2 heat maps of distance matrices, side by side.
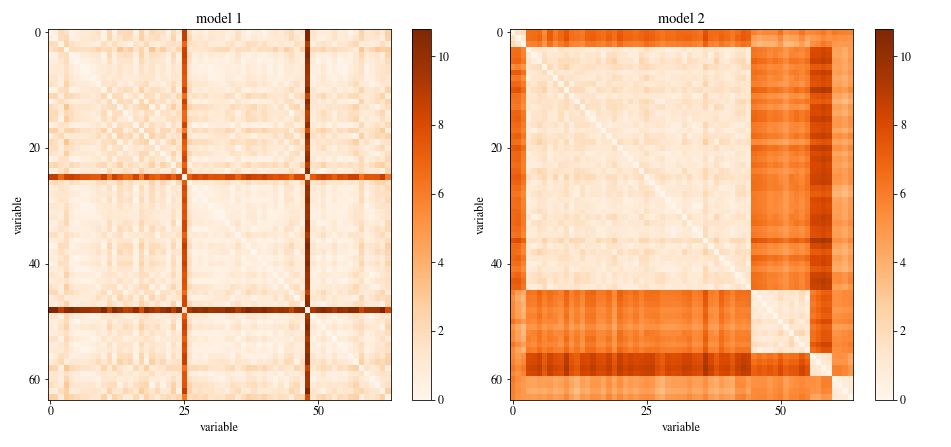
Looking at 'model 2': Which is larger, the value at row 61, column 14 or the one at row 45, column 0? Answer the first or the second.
the second
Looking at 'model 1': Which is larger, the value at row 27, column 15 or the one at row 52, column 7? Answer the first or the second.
the first
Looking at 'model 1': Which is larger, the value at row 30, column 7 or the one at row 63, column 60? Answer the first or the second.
the second
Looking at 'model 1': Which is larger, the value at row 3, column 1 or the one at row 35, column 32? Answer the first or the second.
the first
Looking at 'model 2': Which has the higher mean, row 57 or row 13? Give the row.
57
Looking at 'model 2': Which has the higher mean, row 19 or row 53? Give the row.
53
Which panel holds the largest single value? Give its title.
model 1
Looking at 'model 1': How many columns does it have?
64
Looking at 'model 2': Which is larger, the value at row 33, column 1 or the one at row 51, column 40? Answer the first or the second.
the first
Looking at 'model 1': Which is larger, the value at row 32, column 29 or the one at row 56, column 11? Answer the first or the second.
the second
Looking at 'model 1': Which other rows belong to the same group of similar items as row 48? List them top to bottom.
25
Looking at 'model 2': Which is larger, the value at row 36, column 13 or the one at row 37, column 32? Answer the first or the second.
the first
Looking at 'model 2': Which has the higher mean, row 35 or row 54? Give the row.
54
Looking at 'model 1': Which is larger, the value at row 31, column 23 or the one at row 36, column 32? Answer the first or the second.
the first
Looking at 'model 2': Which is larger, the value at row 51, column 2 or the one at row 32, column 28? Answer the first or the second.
the first
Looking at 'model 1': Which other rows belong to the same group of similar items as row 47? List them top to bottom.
0, 1, 2, 3, 4, 5, 6, 7, 8, 9, 10, 11, 12, 13, 14, 15, 16, 17, 18, 19, 20, 21, 22, 23, 24, 26, 27, 28, 29, 30, 31, 32, 33, 34, 35, 36, 37, 38, 39, 40, 41, 42, 43, 44, 45, 46, 49, 50, 51, 52, 53, 54, 55, 56, 57, 58, 59, 60, 61, 62, 63
